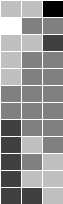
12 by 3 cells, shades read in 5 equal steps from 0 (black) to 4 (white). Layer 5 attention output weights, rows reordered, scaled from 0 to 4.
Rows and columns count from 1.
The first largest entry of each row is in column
1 1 1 1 1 1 1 2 2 3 2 3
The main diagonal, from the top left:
3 2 1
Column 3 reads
0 2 1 2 2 2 2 2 2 3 3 3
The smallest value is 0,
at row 1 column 3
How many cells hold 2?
16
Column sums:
25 27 24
